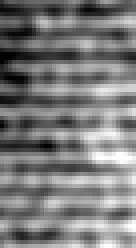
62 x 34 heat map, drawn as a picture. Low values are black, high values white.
Slope: up to the bottom right. Ninth with the lowest average: top left. Lone odd cells: none. Average level on the scale: 50%. Stripes: horizontal, repeating 11 times.
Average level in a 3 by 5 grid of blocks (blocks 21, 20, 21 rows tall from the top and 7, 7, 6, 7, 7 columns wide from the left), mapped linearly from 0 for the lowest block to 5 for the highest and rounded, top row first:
02223
12355
33445
